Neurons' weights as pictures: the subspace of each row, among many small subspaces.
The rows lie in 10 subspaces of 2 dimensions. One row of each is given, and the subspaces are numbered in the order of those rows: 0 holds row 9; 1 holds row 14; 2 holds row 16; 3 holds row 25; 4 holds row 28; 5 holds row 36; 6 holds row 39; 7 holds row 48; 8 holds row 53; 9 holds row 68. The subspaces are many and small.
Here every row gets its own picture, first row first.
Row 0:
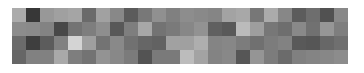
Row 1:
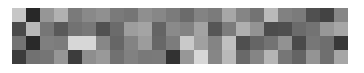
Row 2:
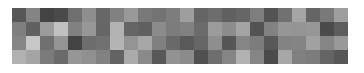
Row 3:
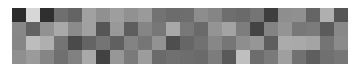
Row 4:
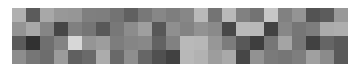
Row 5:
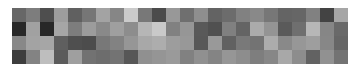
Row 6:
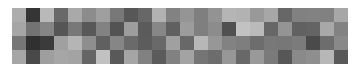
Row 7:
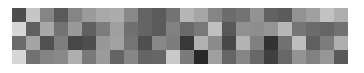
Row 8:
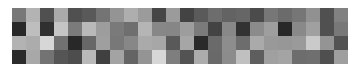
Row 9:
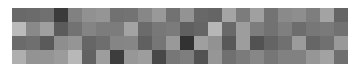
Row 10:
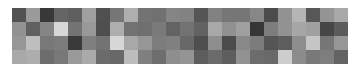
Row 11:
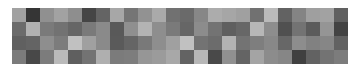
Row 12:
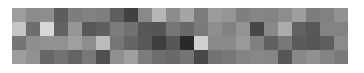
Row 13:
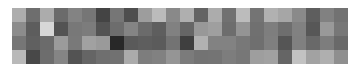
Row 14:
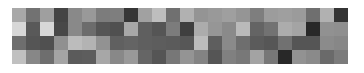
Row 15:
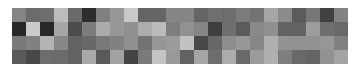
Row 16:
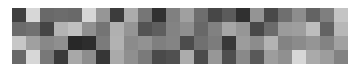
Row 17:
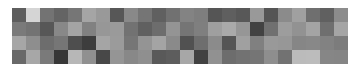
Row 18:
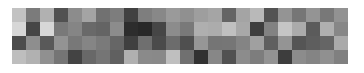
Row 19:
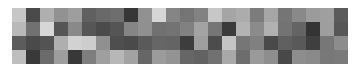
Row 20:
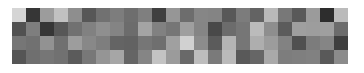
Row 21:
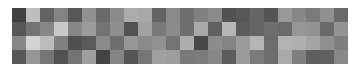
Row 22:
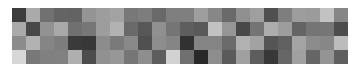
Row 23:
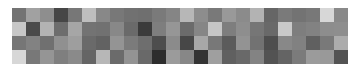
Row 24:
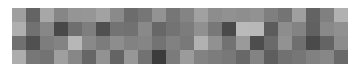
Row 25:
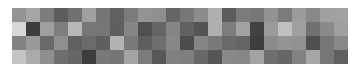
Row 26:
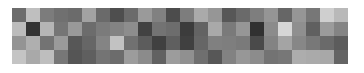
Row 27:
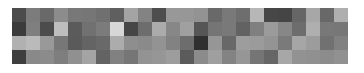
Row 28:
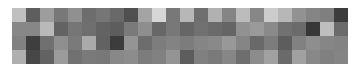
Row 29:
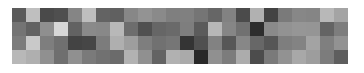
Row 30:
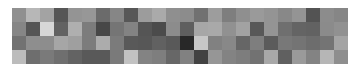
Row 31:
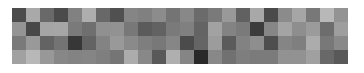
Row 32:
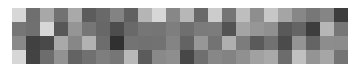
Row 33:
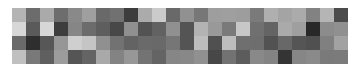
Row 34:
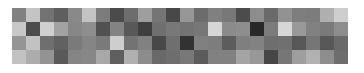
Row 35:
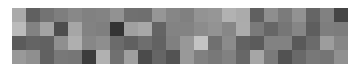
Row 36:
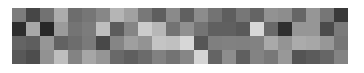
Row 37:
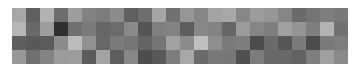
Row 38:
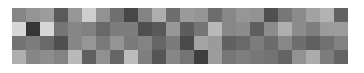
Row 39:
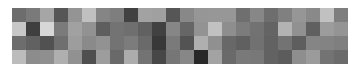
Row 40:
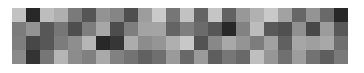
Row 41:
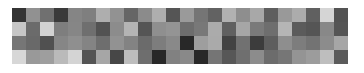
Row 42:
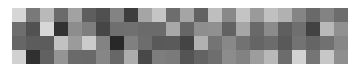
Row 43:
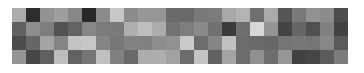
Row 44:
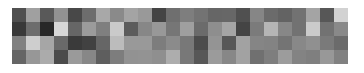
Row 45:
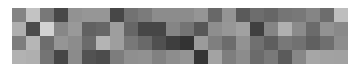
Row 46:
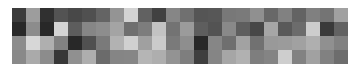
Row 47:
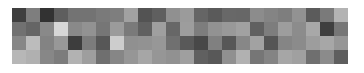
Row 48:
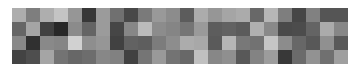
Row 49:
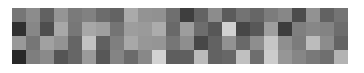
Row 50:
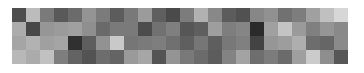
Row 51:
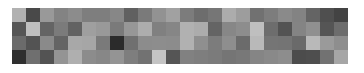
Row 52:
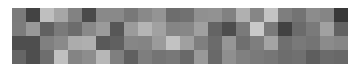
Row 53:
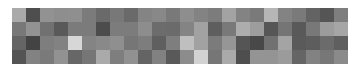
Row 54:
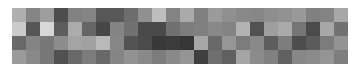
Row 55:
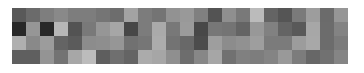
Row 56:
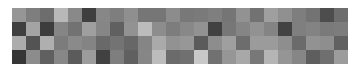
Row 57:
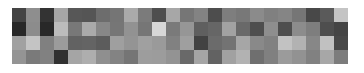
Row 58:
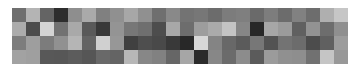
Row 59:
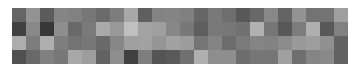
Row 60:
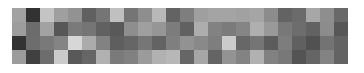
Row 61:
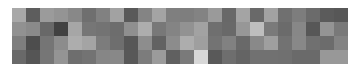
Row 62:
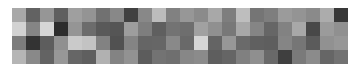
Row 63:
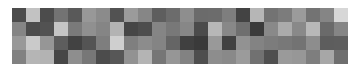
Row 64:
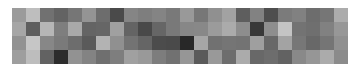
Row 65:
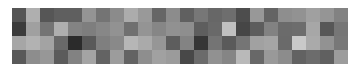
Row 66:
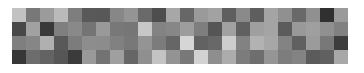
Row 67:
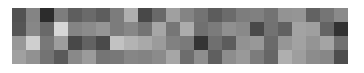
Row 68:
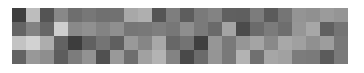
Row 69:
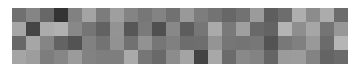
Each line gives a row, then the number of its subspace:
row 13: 4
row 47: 7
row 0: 9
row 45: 5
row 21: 0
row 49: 8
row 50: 3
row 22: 8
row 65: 9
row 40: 4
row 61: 6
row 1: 8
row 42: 4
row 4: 8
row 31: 6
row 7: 8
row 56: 9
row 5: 1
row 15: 6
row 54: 5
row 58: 4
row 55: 3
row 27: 3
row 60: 2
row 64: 5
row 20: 0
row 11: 2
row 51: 3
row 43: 2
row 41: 0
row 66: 0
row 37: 9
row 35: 3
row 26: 3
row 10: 7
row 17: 2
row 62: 1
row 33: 1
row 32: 4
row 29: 6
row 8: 9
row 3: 0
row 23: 9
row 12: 5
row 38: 6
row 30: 4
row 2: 7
